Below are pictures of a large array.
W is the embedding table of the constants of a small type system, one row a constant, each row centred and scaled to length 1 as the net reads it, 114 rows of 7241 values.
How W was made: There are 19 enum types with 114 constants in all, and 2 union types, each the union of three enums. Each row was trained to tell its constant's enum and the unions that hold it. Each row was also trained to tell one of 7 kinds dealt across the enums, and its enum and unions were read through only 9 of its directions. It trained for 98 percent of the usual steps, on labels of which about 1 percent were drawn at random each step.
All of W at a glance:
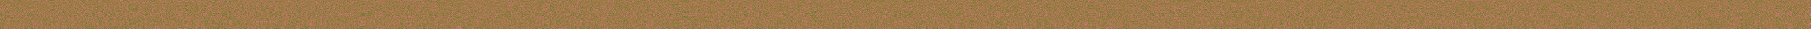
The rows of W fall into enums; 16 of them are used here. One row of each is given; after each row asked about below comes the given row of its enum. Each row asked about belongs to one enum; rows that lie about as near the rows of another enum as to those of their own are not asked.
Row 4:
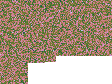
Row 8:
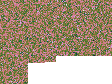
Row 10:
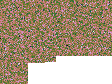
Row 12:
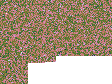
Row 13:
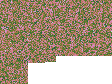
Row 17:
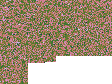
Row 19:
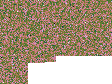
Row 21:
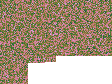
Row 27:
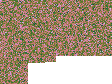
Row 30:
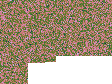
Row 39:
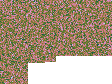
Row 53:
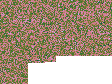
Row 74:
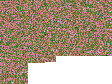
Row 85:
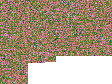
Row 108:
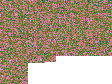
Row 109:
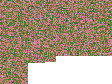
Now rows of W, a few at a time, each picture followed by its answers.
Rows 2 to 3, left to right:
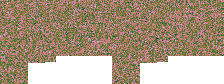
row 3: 53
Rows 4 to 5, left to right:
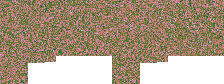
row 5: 8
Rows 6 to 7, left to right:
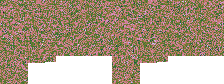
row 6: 17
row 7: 17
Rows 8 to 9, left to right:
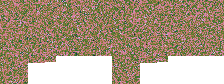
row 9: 39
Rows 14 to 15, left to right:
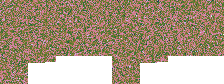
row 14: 109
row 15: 53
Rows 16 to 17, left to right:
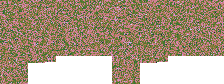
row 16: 53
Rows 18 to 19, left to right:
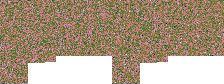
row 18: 53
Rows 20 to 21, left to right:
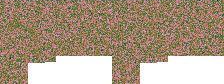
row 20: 13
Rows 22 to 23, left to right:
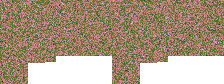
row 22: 39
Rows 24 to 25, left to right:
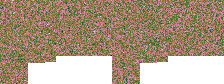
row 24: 39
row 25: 30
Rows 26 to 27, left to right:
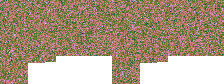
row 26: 13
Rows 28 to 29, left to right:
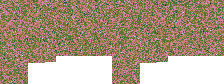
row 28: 8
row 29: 4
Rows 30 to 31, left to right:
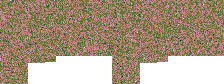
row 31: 21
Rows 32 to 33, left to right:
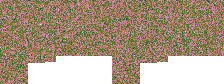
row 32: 39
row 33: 74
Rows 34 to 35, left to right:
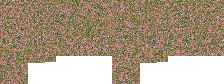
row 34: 85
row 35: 74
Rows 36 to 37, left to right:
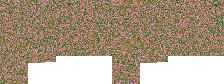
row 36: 21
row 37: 109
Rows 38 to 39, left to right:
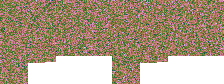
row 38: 21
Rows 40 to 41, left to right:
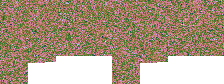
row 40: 8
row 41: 13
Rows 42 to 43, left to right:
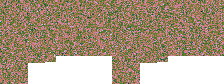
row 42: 109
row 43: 109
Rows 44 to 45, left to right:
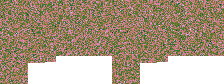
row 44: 21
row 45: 8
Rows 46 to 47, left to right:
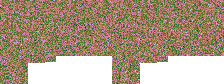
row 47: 74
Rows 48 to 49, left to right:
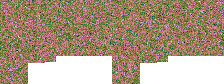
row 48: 8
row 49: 17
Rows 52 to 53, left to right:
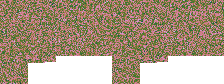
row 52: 53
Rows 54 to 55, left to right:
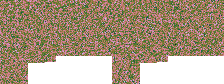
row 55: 108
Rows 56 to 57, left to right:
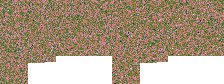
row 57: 4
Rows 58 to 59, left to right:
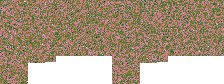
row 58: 17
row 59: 4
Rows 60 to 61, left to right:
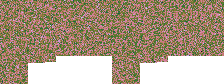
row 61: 53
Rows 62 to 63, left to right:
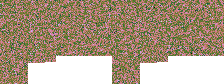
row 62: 21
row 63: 12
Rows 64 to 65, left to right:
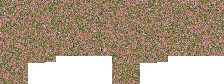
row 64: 21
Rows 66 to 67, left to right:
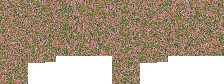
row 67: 21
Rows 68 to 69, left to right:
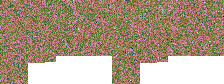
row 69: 85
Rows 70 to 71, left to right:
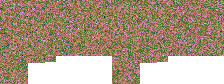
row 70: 39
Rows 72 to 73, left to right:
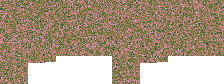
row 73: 13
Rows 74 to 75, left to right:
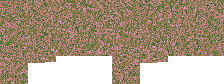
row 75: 4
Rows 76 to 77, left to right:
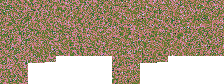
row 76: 109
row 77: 17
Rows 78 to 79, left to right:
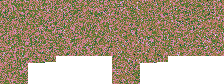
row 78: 74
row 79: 10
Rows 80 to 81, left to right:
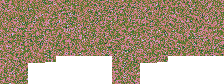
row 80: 74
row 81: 109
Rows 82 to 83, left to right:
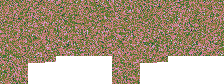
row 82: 12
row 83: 30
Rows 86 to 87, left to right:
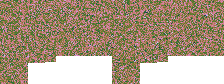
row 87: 39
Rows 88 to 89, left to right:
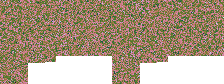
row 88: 109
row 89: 74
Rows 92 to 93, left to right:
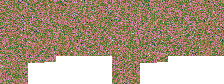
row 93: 85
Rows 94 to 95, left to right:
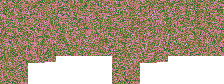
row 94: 53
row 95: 4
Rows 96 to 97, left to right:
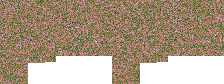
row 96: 13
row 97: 10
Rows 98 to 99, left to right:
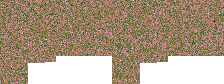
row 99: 13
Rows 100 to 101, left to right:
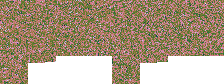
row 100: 17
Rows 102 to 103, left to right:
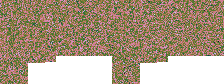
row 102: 4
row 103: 39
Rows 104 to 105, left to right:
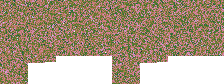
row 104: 10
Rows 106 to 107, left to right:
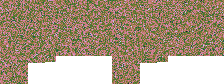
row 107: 17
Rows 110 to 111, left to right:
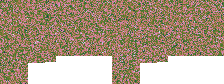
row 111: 74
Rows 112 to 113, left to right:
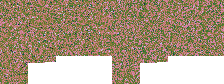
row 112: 10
